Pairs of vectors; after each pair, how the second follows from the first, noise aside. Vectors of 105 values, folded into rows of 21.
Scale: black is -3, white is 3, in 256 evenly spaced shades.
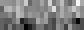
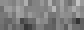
shrunk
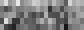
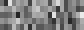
shuffled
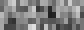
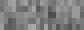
shrunk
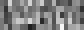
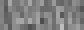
shrunk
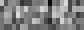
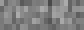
shrunk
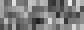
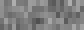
shrunk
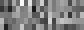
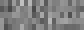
shrunk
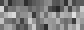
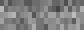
shrunk
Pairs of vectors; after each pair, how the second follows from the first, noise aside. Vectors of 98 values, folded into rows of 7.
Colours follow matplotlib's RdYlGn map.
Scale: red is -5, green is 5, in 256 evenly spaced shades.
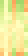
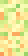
shuffled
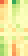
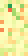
shuffled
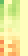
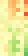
reversed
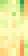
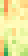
reversed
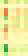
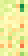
reversed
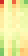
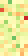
shuffled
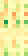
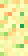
shuffled
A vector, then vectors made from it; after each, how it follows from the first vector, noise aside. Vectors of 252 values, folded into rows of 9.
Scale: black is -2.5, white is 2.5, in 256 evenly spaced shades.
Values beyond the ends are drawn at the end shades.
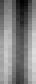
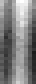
negated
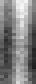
negated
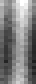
negated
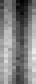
copied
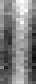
negated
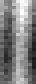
negated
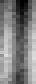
copied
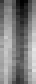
copied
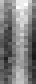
negated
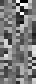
sign-scrambled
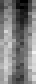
copied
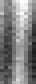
negated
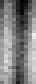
copied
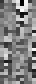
sign-scrambled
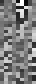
sign-scrambled
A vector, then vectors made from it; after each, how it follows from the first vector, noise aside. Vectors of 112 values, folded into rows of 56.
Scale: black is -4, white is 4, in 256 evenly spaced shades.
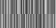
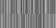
shrunk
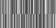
copied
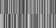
wrapped around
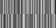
wrapped around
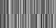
wrapped around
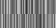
copied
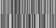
reversed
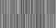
shrunk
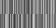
wrapped around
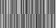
copied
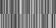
wrapped around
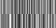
reversed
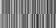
wrapped around
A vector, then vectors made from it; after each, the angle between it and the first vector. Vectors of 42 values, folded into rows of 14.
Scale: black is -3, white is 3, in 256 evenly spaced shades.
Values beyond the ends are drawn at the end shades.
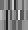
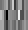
nearly parallel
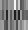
orthogonal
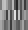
partly aligned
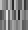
nearly opposite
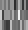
partly aligned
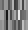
nearly parallel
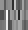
nearly opposite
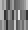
partly aligned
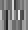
nearly parallel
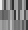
partly opposed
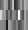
nearly parallel
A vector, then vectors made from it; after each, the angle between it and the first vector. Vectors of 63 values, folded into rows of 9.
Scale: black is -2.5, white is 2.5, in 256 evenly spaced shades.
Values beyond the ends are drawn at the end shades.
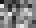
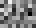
partly opposed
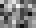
nearly opposite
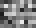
orthogonal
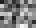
nearly parallel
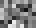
orthogonal
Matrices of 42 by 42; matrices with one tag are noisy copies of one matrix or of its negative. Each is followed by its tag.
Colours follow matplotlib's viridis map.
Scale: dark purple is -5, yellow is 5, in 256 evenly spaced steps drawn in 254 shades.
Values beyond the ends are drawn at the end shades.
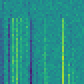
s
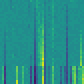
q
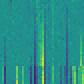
q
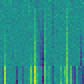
q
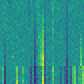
q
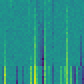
q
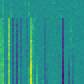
s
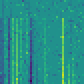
s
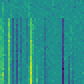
s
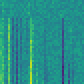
s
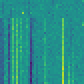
s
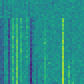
s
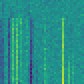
s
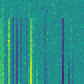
s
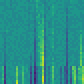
q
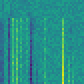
s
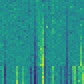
q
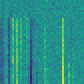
s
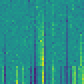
q
